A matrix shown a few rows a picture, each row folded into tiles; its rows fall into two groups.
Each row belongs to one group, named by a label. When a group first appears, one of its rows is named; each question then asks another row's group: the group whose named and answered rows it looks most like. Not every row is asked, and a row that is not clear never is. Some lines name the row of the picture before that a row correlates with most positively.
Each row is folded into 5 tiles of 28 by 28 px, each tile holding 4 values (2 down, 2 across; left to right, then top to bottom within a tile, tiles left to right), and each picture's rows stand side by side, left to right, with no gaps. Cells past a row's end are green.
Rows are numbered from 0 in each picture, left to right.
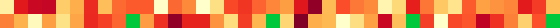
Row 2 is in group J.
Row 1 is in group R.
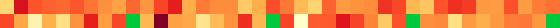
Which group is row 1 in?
J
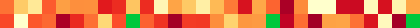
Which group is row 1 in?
R
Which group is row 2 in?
R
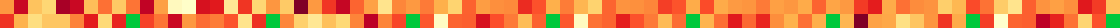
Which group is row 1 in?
R
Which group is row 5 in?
R
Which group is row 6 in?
J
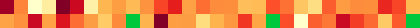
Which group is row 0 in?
R
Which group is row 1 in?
J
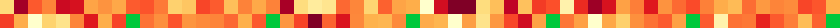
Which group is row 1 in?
R
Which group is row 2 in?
R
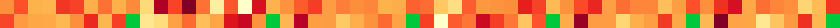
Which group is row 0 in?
R
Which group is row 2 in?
J
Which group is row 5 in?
J
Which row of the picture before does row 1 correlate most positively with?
3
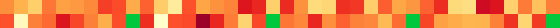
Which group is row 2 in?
R
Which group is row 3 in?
R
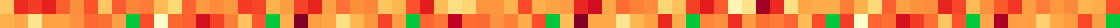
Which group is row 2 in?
J
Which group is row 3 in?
R
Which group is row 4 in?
J
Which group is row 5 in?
R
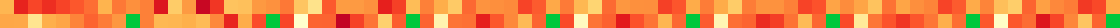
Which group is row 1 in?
R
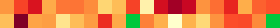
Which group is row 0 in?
J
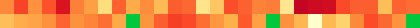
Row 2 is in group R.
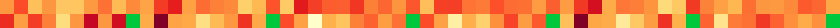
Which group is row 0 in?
R
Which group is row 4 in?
J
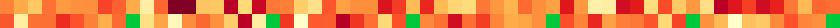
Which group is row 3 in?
R
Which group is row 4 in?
R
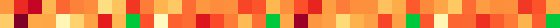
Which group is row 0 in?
J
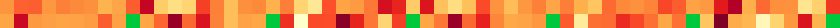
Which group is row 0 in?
J
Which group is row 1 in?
R
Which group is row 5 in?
J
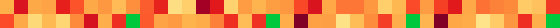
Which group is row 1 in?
R
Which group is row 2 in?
J
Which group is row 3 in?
J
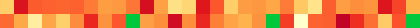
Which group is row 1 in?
R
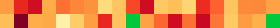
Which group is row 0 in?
J
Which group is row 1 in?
R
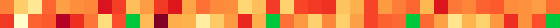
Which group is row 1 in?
J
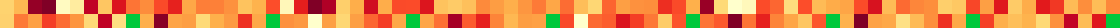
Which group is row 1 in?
J
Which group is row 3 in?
R
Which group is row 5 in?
R
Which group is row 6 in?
J
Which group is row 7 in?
R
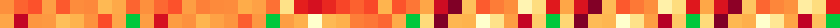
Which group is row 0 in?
J
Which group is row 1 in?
J
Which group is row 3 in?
J
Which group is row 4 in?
J
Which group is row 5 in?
J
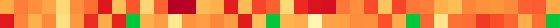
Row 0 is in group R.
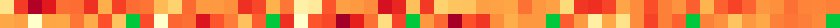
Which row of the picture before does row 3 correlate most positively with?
3
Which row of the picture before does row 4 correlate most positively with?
2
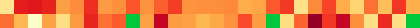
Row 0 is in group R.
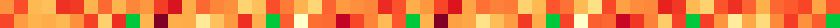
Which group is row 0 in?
R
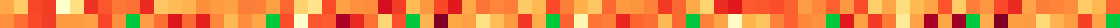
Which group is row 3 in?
J
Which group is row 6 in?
R
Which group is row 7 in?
J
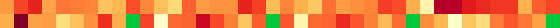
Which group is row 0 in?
J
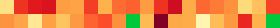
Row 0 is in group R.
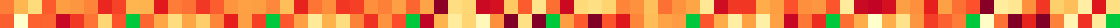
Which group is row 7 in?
R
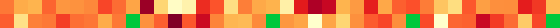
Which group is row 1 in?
R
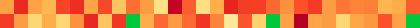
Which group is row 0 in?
R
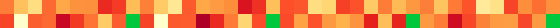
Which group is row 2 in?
R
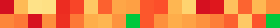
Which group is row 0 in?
R
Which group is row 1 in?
R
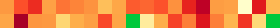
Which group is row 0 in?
J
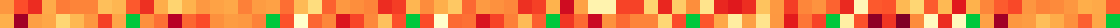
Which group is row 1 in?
R
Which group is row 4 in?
R
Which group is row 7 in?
J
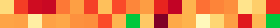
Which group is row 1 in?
J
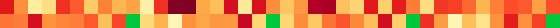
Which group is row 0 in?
R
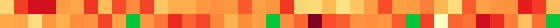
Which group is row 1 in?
R
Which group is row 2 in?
R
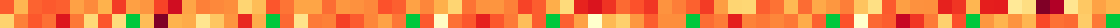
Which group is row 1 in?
J
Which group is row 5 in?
R
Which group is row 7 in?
R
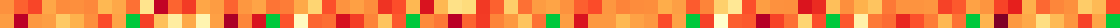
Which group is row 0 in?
J
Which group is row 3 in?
R
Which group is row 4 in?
J
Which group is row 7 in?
J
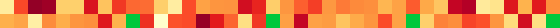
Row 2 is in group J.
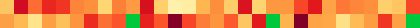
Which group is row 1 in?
R
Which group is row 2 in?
J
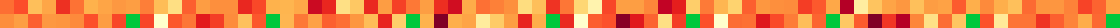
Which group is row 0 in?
R
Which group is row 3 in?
J
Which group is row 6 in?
R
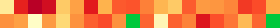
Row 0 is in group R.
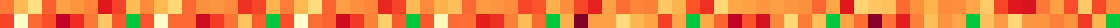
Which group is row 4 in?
J
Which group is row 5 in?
R
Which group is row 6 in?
R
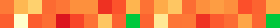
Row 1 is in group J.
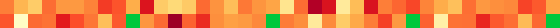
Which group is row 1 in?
R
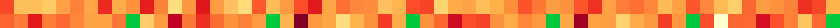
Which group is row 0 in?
R
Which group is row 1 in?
R
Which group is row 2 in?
J
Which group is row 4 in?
J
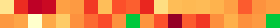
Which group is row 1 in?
R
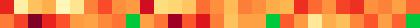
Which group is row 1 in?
R
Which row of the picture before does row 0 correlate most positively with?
1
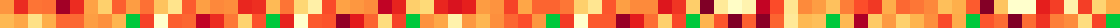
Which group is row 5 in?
R
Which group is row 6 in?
J
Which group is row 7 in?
R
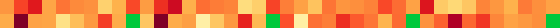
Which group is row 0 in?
J
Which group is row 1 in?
J
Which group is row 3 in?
R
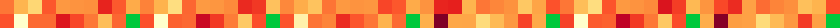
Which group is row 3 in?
J
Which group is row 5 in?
J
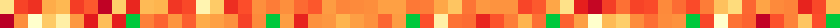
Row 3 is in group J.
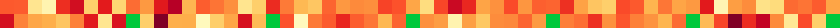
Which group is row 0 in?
R
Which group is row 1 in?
J
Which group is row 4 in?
R
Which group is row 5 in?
R
